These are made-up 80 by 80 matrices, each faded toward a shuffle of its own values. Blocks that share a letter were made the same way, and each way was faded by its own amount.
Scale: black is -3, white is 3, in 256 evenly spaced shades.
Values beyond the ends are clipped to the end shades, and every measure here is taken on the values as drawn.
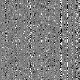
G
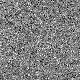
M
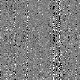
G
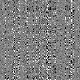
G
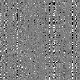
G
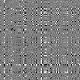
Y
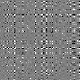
Y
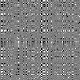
Y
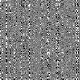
G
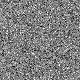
M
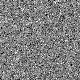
M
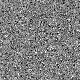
M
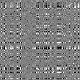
Y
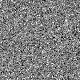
M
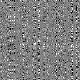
G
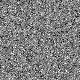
M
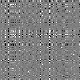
Y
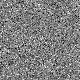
M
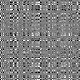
Y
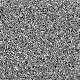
M
